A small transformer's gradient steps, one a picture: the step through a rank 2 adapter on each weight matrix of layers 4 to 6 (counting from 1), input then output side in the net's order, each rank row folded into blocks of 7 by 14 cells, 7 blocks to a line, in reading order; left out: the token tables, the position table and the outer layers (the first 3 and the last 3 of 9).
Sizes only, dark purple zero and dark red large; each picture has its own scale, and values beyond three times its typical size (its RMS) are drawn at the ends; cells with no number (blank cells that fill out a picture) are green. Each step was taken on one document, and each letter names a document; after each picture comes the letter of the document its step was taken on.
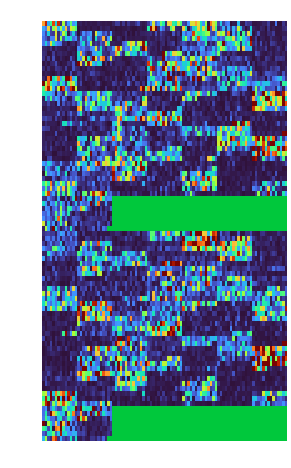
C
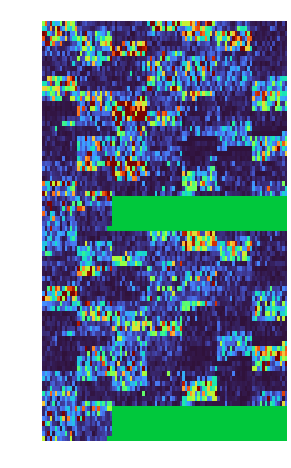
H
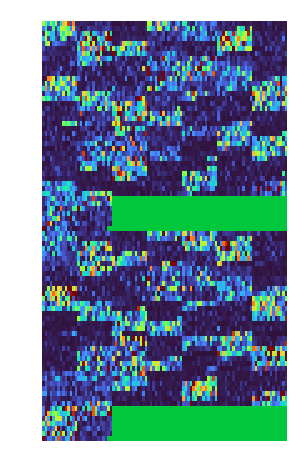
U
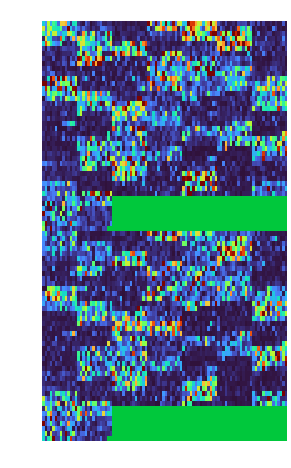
H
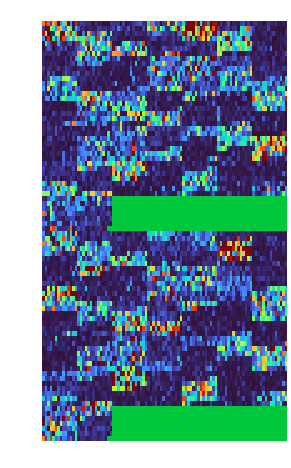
H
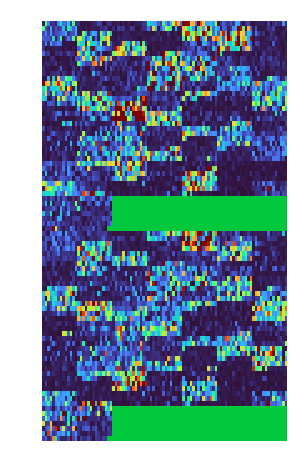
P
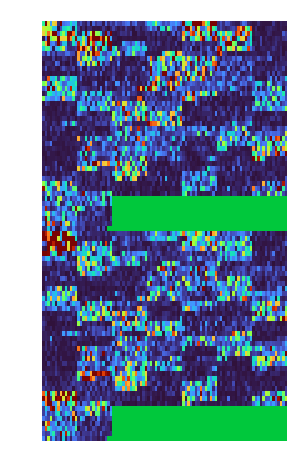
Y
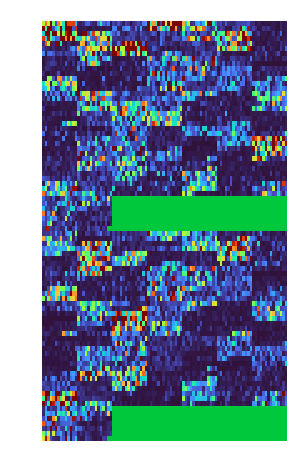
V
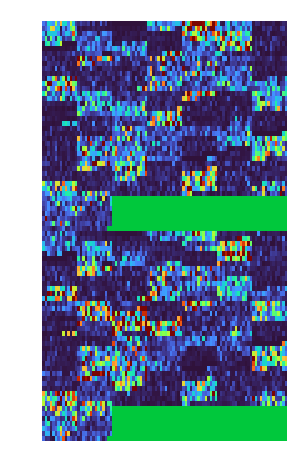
Y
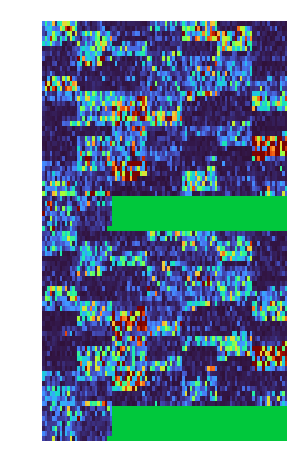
H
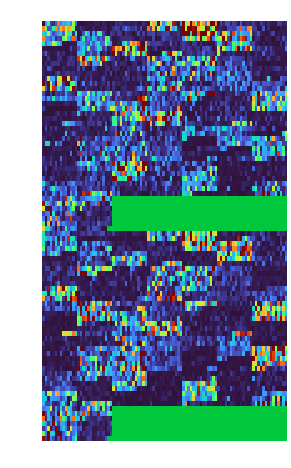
V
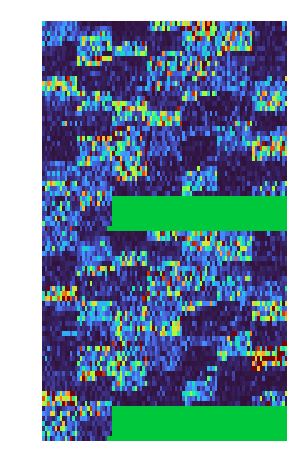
C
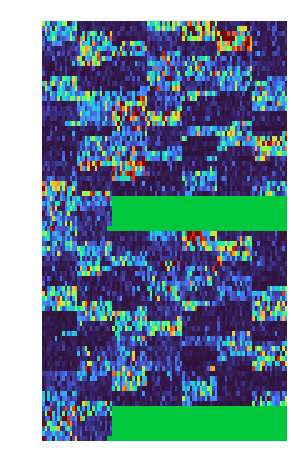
H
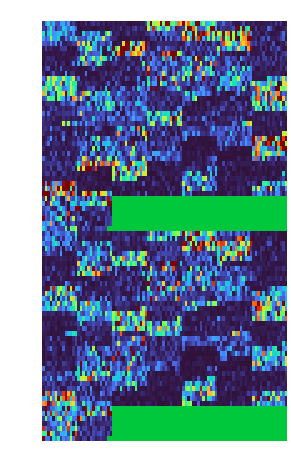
U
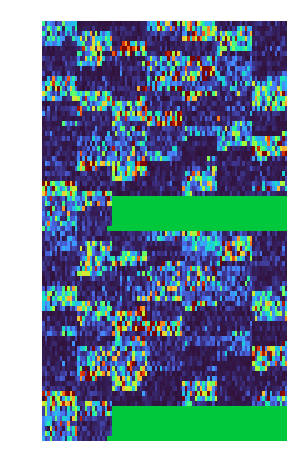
U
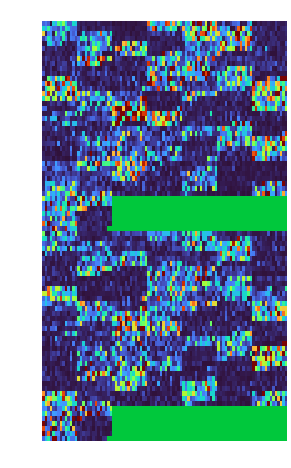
P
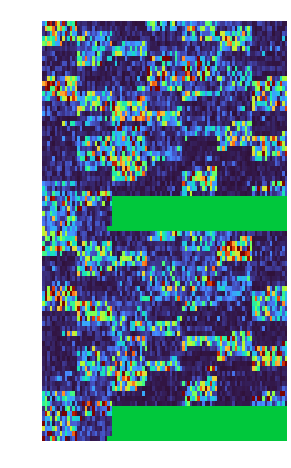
U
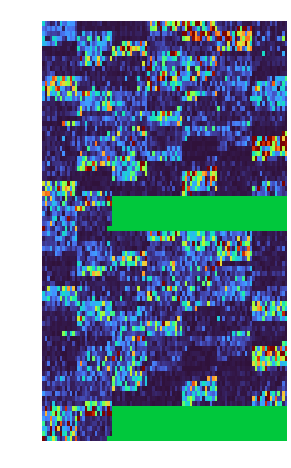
U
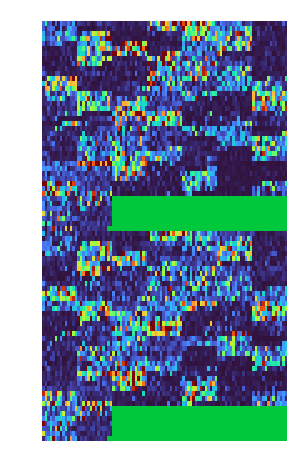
P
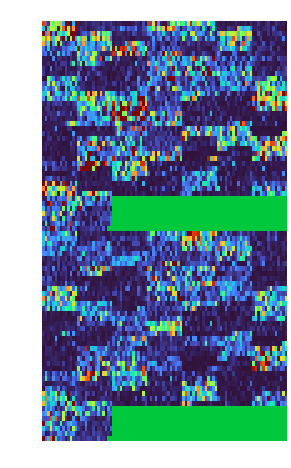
H
